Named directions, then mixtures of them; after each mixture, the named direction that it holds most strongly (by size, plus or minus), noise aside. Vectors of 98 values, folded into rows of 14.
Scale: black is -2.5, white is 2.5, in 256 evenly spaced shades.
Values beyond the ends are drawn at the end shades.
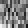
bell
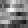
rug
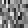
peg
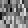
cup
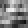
rug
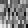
bell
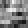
rug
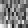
bell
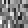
peg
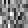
peg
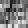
rug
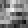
rug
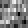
rug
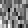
bell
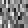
peg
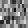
cup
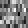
cup
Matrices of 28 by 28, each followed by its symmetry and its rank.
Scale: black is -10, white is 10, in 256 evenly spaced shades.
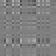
neither, rank one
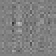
neither, rank three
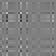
neither, rank one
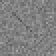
symmetric, full rank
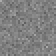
symmetric, full rank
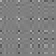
symmetric, rank two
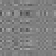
neither, rank two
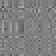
neither, rank three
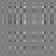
neither, rank one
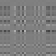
neither, rank one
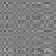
neither, rank two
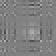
symmetric, rank two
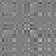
symmetric, rank two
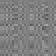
neither, rank two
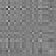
symmetric, rank two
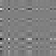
neither, rank one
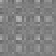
symmetric, rank two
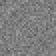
symmetric, full rank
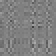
neither, rank three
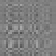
neither, rank two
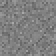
symmetric, full rank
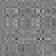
neither, rank three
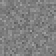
symmetric, full rank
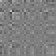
symmetric, rank two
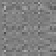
neither, rank three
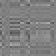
neither, rank two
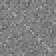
symmetric, full rank
